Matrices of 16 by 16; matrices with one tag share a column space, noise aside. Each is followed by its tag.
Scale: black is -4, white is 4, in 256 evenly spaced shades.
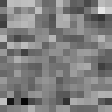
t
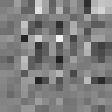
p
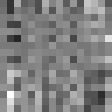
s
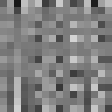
s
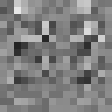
p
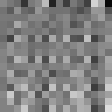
s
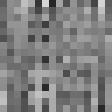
s
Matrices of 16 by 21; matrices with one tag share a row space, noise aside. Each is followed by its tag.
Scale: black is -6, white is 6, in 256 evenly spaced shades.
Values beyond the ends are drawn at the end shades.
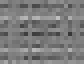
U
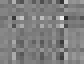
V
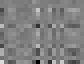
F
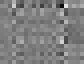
V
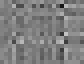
V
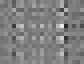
V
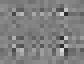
V
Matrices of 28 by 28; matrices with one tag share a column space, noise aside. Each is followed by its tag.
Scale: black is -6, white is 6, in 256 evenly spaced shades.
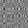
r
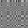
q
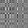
r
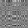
q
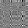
q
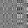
r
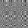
q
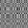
r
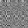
q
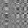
r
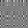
q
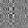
r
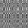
r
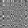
q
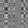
r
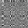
q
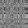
r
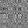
r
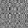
r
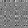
q
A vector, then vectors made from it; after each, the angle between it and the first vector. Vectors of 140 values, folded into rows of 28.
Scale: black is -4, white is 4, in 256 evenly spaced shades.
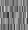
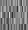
partly aligned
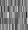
nearly opposite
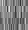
orthogonal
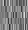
orthogonal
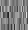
nearly parallel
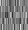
partly aligned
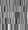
partly opposed
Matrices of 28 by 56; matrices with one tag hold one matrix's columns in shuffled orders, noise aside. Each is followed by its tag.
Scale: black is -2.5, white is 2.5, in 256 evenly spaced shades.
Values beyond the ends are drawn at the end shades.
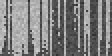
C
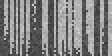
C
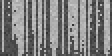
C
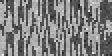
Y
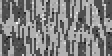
Y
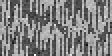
Y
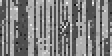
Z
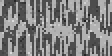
Y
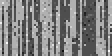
Z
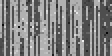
Z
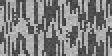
Y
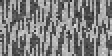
Y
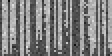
C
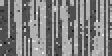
Z
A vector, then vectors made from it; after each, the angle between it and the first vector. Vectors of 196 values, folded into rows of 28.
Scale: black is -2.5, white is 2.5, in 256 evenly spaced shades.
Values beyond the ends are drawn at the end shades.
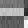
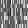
orthogonal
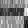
nearly opposite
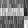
nearly parallel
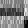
nearly opposite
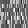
orthogonal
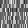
orthogonal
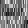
partly opposed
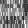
partly aligned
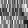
partly opposed
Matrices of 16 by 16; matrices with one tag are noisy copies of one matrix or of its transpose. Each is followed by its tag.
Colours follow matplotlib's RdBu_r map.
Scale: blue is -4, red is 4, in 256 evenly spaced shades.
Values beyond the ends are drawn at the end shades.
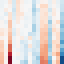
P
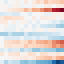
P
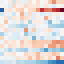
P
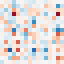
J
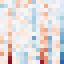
P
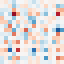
J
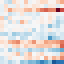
P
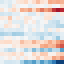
P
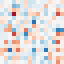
J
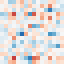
J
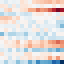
P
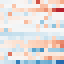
P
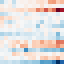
P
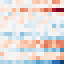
P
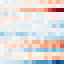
P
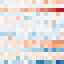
P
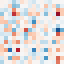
J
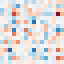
J
